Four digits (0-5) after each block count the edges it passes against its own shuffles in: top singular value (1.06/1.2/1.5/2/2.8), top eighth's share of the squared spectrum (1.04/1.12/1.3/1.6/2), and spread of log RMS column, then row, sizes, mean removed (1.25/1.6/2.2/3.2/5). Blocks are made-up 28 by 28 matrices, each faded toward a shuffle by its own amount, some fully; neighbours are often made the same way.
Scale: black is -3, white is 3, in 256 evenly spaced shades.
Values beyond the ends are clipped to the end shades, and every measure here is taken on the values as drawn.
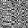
3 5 2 2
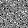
0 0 0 0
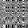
4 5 3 2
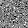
0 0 0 0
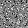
0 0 0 0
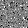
0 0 0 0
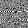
2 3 0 2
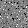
0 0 0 0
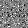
0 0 0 1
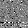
2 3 0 2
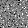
0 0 0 0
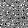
1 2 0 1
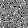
0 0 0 1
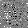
3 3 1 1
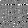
3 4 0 2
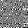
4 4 1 2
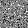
0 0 0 1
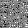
3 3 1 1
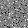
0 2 0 0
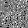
2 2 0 0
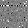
3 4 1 1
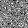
0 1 0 1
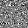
1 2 0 2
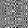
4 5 3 2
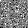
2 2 0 0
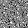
0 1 0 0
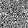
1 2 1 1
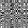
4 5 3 3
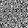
3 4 1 1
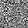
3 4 1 1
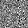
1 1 0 0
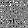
2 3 2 3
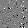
2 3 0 0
